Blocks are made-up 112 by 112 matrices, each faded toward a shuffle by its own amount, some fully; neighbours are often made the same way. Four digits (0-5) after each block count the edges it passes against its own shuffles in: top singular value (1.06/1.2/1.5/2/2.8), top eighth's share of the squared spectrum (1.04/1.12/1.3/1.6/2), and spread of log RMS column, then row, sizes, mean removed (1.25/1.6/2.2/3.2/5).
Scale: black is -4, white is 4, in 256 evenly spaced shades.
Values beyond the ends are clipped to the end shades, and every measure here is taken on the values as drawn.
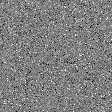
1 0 0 0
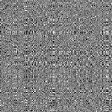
5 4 3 3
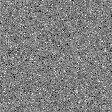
3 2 0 0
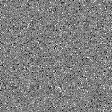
4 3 1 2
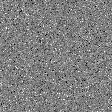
0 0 0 0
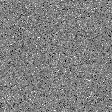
2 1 0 0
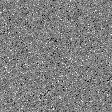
0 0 0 0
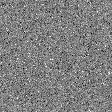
0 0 0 0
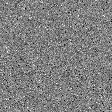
0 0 0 0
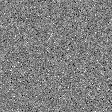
0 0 0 0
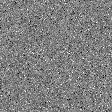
0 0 0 0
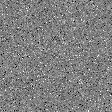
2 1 0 0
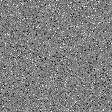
1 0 0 0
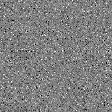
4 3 1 1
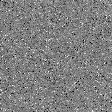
2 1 0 0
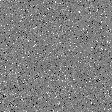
0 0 0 0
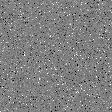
0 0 0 0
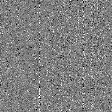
2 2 3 0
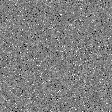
2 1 0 1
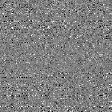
4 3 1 3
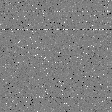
4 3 0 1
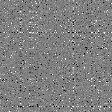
4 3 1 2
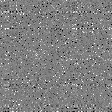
4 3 1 2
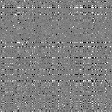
5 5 3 3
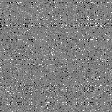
4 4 2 3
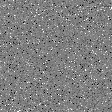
1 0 0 0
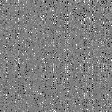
4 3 3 1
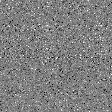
1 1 0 2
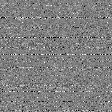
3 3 0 4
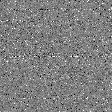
1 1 0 2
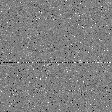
3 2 0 1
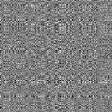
5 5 4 4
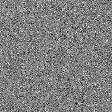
3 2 1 1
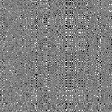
5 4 3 3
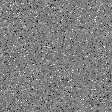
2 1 0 0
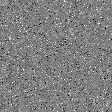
2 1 0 0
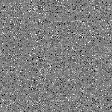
4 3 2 1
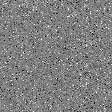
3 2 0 0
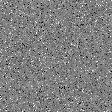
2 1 0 0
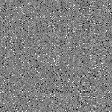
4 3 2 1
